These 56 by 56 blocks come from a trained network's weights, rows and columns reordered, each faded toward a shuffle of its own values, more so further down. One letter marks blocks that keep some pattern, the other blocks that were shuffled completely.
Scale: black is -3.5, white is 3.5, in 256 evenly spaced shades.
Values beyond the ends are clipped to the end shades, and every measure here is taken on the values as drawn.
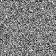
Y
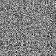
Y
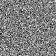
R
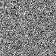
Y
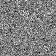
R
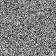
R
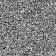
R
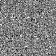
Y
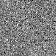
Y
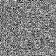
Y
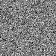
R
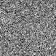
R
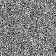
R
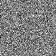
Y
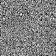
Y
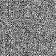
Y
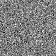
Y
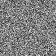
R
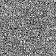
Y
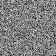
R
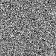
R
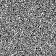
R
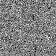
R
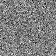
R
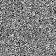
Y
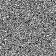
R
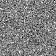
R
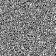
Y
